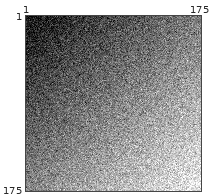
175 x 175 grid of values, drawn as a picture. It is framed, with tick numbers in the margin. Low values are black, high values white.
There is an overall slope up to the bottom right. The ninth with the highest average is the bottom right. The values follow a bell shape. The top left is the ninth with the lowest average. There are no regular stripes.
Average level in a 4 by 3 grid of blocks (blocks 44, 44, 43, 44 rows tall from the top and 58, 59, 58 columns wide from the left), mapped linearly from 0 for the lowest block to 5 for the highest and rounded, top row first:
0 1 2
1 2 3
2 3 4
3 4 5
